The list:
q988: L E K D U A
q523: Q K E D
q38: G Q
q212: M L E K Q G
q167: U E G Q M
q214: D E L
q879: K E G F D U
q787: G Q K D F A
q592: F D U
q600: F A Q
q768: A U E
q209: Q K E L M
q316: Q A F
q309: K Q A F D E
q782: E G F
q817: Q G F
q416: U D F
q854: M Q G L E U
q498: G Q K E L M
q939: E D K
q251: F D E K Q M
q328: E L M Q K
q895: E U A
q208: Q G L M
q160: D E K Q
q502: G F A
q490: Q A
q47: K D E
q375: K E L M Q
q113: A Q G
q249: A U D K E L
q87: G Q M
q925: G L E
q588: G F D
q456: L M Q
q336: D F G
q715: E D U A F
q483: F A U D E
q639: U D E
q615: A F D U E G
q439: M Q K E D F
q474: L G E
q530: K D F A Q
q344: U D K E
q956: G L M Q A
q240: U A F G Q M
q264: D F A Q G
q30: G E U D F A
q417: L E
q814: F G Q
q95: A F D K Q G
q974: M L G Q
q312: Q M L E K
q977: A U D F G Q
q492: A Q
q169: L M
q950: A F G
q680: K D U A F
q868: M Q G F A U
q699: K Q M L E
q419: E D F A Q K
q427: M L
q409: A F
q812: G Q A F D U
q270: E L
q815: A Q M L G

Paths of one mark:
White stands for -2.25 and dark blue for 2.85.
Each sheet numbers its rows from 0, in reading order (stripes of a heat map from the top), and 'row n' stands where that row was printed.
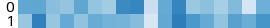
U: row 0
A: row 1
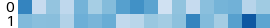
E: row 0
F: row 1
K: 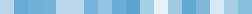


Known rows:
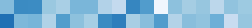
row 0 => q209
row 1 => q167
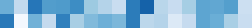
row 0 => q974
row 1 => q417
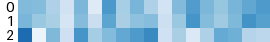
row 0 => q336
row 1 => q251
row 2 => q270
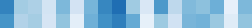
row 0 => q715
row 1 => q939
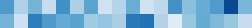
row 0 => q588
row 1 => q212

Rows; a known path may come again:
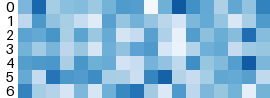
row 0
q977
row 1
q530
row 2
q787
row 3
q879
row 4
q812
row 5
q974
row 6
q715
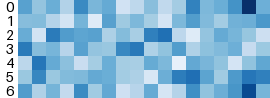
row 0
q502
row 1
q336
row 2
q212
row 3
q167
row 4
q309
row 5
q409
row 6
q588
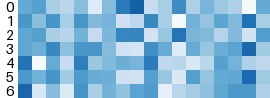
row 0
q344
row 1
q498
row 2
q416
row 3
q87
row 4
q417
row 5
q38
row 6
q782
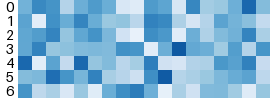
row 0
q817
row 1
q169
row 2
q208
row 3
q768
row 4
q925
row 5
q854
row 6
q939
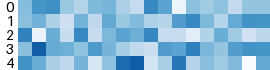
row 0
q209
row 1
q592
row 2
q988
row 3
q113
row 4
q639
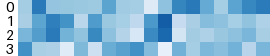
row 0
q95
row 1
q439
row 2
q312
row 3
q419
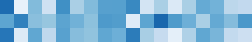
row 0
q270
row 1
q240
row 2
q328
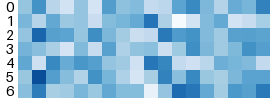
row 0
q264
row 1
q375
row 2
q815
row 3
q251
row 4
q456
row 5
q490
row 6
q615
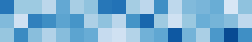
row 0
q895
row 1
q427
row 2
q600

